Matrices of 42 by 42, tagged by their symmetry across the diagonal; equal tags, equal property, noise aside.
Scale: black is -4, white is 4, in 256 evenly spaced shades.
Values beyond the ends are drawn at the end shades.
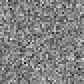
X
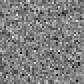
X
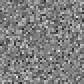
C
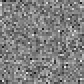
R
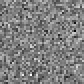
R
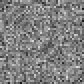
C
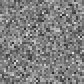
R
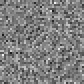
C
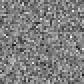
X
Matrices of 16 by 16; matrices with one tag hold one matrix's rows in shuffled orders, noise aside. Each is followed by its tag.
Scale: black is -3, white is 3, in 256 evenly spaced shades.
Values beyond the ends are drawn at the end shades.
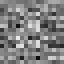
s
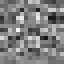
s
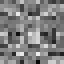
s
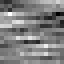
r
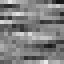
r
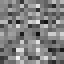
s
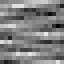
r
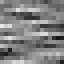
r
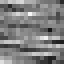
r
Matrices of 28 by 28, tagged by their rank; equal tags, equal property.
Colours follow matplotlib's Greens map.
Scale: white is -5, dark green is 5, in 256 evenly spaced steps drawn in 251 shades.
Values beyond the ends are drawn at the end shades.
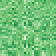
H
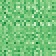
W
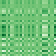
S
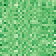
H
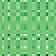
S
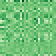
W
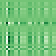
S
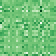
W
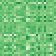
W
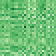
W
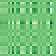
S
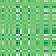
S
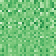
W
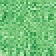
H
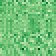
H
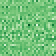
H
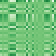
S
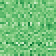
H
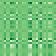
S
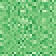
H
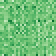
H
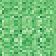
W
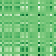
S
